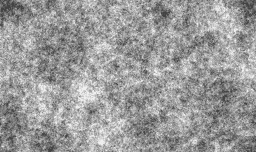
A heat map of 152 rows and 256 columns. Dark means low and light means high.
Histogram: bell-shaped. Grain: blotchy. Seam: none. Odd rows or columns: none. Mirror symmetry: none. Stripes: none. Slope: none.
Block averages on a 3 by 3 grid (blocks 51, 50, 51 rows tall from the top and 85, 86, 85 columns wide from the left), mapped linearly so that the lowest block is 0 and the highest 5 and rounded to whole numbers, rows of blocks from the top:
033 | 453 | 240
